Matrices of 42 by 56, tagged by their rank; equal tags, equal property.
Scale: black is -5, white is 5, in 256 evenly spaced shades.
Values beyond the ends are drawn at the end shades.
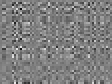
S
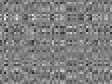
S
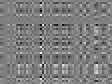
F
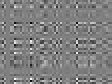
F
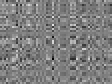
S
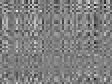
S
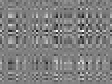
F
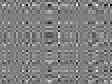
F
